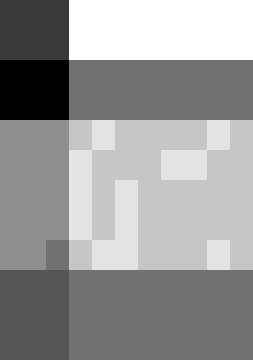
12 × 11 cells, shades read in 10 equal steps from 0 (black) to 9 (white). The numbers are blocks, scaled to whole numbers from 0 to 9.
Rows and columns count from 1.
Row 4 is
0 0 0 4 4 4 4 4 4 4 4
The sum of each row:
78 78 32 32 73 74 73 73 73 41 41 41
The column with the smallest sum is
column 3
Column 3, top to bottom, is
2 2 0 0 5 5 5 5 4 3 3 3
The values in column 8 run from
4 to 9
